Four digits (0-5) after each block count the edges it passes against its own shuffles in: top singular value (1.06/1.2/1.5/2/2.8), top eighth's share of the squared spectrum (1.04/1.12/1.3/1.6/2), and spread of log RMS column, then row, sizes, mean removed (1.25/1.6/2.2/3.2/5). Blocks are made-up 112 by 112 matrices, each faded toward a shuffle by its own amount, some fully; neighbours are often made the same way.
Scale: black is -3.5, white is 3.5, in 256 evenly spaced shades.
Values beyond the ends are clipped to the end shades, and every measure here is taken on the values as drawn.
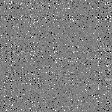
2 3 2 2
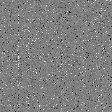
2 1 1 0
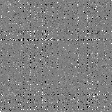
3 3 3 3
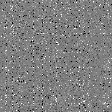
2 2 2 2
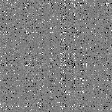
2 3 3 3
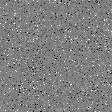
1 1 1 1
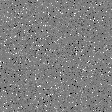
0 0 0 0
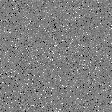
2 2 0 0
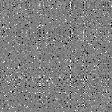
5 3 2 2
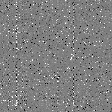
4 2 1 1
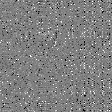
4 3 2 1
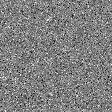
0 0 0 0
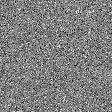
0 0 0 0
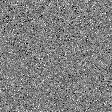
0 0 0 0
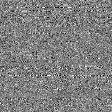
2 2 0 4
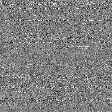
2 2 0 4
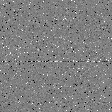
3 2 0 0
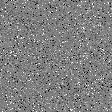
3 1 0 0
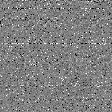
4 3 1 2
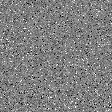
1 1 0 0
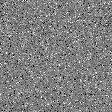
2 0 0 0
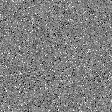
3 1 0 1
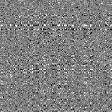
5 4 2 3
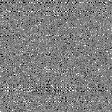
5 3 2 3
